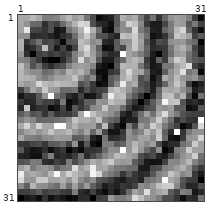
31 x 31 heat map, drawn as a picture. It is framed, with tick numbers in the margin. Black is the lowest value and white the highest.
On average the colour sits 40% of the way up the scale. Concentric rings centre on the top left. No single row or column stands out from its neighbours.
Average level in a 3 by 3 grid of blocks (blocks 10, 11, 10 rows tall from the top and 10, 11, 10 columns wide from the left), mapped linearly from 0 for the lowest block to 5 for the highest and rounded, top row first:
050 | 523 | 022
